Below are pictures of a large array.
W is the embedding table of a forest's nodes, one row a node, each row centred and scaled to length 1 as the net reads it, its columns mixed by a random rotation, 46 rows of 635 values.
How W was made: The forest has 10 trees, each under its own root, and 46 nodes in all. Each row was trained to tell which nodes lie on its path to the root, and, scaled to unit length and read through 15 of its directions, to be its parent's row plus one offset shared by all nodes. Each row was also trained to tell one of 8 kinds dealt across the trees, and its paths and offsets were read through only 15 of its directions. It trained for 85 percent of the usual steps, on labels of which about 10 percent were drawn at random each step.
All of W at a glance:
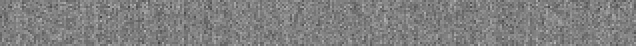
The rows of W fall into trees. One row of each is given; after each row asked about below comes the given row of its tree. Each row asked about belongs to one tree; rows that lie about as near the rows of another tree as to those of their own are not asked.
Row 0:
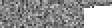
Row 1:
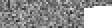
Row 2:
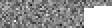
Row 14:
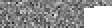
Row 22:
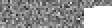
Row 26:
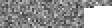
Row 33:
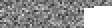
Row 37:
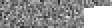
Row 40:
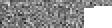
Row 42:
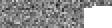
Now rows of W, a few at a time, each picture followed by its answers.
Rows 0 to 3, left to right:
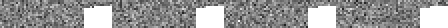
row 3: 22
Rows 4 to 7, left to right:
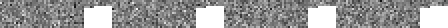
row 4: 14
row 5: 14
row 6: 22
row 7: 22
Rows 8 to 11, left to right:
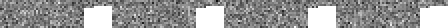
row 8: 14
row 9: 33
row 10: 33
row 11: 42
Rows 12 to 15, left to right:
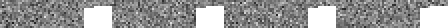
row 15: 37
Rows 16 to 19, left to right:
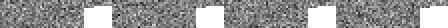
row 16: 37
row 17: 2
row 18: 37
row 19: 26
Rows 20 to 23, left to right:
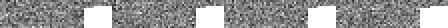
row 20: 22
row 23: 33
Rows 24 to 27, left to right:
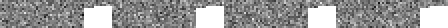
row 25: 37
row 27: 42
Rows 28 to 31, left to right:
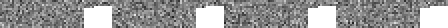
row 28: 22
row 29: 42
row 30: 40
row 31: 33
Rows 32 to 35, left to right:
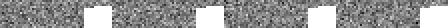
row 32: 26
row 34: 2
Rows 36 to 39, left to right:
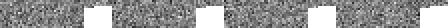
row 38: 2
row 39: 14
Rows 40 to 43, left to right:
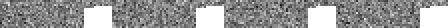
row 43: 26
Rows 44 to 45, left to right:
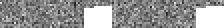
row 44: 14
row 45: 42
